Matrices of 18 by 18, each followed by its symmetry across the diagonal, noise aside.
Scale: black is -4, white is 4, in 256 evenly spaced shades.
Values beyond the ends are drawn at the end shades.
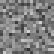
neither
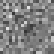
symmetric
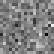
neither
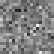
neither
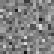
neither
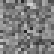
neither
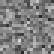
neither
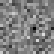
neither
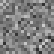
symmetric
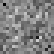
symmetric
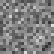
symmetric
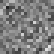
symmetric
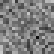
symmetric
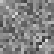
symmetric
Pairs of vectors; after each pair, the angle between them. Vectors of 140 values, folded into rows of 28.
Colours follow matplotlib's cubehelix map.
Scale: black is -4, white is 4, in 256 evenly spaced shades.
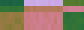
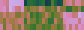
nearly opposite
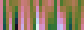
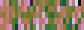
partly aligned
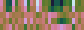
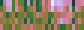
nearly opposite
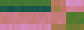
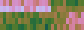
nearly opposite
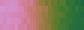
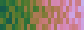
nearly opposite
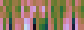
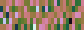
partly opposed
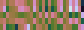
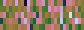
orthogonal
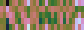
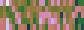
nearly opposite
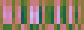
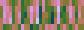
nearly parallel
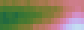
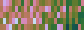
partly opposed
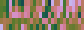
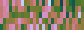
nearly opposite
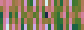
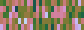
partly opposed
